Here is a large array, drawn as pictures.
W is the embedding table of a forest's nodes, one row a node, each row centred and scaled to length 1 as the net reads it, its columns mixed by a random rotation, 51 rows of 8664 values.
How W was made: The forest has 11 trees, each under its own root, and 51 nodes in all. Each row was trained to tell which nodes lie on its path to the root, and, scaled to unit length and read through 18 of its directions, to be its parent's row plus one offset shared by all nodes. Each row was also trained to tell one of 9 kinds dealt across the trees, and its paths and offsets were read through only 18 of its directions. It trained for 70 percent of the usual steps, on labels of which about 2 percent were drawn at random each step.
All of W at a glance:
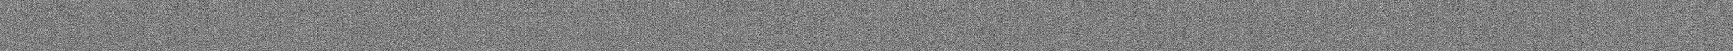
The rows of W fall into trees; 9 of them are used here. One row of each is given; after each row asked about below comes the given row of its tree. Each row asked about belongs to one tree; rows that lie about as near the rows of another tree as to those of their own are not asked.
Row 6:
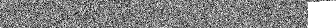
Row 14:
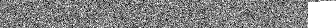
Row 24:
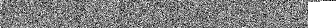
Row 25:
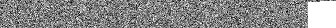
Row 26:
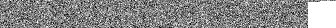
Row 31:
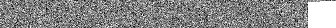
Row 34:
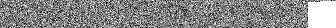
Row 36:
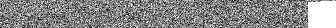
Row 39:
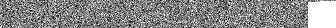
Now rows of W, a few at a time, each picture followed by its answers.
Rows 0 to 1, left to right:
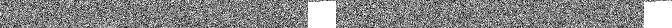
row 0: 31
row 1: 6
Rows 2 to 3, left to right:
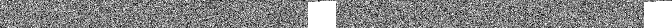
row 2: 36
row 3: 24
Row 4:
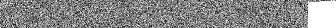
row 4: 6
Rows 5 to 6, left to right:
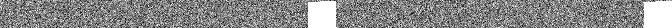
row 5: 24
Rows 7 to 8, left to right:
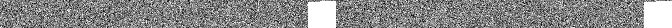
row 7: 39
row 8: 14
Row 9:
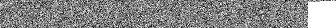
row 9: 6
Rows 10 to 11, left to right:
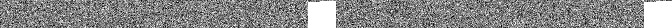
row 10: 25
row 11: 34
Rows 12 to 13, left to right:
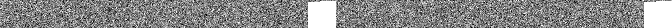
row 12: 36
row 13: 36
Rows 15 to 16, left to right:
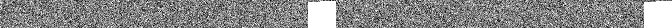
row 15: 24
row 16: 39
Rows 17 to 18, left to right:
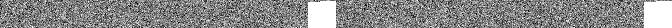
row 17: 26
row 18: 14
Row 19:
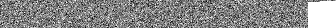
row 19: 26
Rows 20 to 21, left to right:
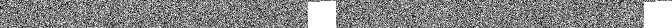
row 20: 25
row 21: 14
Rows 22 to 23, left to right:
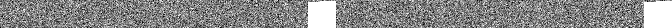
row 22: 31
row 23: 25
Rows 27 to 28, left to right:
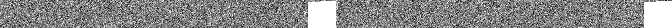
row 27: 31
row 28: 24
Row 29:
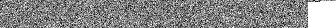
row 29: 26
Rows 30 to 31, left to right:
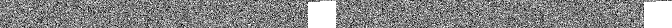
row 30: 39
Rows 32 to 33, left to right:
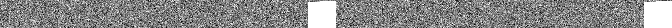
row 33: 31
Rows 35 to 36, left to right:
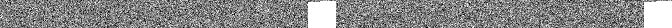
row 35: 39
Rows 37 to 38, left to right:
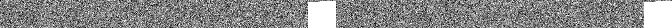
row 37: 26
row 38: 25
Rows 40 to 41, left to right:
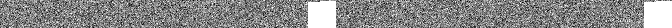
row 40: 25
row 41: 14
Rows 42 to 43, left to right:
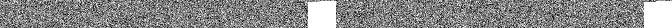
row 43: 26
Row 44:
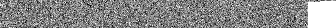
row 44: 6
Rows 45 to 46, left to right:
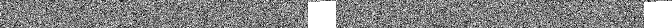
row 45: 31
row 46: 39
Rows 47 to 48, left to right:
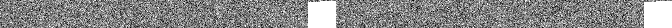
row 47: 14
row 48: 36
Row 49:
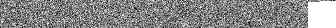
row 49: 34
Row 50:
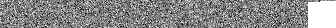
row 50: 36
